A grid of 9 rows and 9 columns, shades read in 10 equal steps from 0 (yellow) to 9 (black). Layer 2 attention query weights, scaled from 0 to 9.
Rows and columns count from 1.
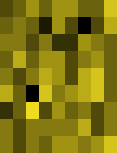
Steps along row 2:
down up up down up up down down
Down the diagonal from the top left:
6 4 6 3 3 3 4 6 1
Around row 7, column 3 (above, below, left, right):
9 4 5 6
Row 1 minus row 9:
2 -1 -1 0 0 0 1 2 0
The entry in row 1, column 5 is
3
